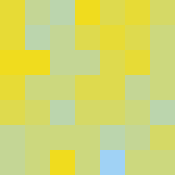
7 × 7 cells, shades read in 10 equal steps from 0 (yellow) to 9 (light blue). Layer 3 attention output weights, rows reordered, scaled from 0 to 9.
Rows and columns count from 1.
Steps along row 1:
up up down up down up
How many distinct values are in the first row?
6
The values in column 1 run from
0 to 5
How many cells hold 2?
7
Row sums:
18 21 17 22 27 31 30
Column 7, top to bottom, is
3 4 4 4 6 3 4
